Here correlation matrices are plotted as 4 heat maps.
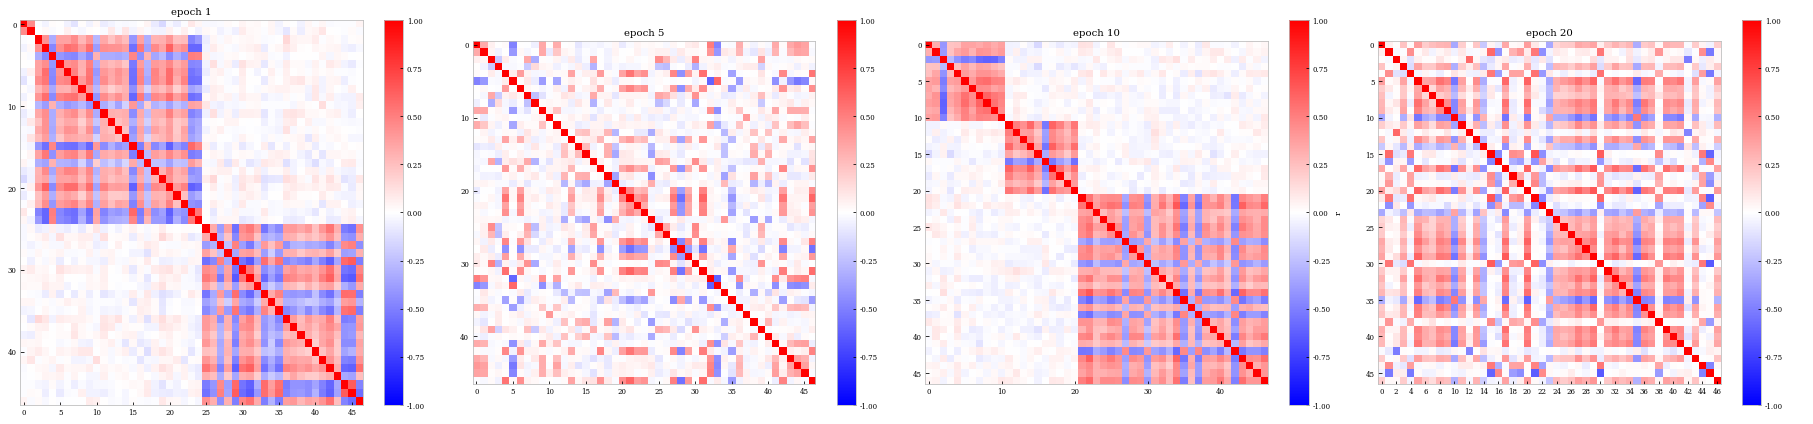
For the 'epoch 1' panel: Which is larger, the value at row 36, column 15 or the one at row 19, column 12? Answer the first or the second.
the second
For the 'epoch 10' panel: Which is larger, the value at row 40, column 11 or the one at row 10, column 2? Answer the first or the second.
the first
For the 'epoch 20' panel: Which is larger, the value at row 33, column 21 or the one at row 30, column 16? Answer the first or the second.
the first
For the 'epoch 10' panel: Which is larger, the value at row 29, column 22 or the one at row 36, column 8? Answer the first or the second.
the first
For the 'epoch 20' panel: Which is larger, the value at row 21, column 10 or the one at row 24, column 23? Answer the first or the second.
the first
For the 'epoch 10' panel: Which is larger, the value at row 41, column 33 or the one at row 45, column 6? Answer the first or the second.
the first
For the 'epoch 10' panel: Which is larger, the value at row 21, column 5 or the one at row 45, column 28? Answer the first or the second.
the second
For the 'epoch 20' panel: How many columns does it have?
47
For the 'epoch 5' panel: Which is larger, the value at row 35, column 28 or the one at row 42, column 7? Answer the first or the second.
the first
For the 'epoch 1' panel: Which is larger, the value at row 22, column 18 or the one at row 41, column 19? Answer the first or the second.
the first
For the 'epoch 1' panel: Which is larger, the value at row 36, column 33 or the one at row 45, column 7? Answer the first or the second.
the second
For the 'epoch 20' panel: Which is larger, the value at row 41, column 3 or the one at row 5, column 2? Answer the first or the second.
the first
